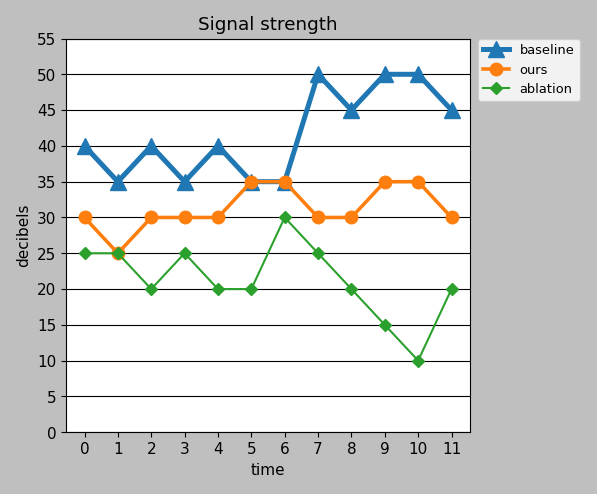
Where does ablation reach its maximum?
6
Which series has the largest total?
baseline
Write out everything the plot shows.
Title: Signal strength
x-axis: time, ticks 0 1 2 3 4 5 6 7 8 9 10 11
y-axis: decibels, ticks 0 5 10 15 20 25 30 35 40 45 50 55
Legend: baseline, ours, ablation
Values:
baseline: 40 35 40 35 40 35 35 50 45 50 50 45
ours: 30 25 30 30 30 35 35 30 30 35 35 30
ablation: 25 25 20 25 20 20 30 25 20 15 10 20
